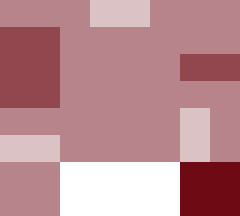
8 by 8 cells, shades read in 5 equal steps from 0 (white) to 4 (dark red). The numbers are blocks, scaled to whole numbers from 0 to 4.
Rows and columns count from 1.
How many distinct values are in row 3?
2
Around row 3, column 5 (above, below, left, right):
2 2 2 2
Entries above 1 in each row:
6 8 8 8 7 5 4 4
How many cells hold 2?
38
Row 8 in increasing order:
0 0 0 0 2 2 4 4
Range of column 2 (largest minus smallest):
2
